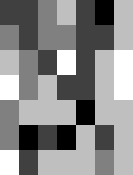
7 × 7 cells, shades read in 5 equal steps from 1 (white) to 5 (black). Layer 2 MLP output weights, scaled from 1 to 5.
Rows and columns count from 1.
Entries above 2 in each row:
5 6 3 3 2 5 2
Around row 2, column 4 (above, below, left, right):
2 1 3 4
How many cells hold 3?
9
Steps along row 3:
up up down up down down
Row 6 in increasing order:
2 2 3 4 4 5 5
